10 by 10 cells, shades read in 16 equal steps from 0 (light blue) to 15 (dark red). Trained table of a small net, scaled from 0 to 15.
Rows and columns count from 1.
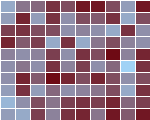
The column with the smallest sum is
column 9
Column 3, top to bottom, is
8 4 10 11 6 5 9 4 10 11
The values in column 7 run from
5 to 14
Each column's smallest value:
2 3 4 3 5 3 5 3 0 5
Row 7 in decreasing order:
15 13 13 13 10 10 10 9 5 5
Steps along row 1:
up up up down up same down down up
